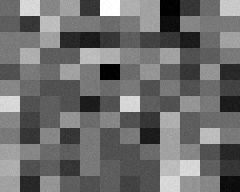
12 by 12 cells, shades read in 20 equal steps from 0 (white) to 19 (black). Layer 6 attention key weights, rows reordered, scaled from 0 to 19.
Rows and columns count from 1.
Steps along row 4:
down up same down up up up down up down down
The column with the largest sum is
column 12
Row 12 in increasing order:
3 7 8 8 9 12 12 13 13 14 16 18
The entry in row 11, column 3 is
12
